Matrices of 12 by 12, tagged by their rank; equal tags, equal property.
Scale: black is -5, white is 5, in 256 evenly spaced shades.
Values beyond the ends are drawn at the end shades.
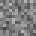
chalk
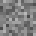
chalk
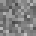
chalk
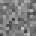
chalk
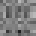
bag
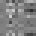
bag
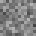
chalk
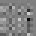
bag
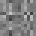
bag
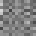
bag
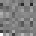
bag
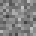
chalk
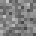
chalk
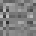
bag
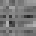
bag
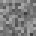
chalk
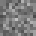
chalk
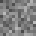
chalk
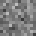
chalk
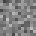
chalk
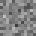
chalk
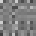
bag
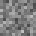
chalk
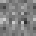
bag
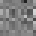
bag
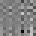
bag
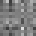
bag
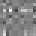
bag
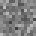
chalk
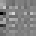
bag
